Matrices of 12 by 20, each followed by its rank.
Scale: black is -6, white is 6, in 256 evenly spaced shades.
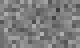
full rank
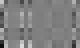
one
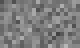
full rank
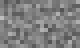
full rank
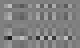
one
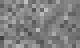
full rank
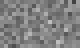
full rank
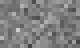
full rank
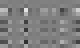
one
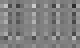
one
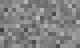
full rank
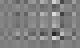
one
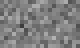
full rank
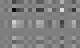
one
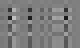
one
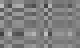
one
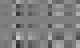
one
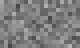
full rank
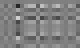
one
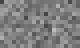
full rank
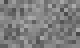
full rank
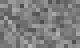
full rank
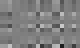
one
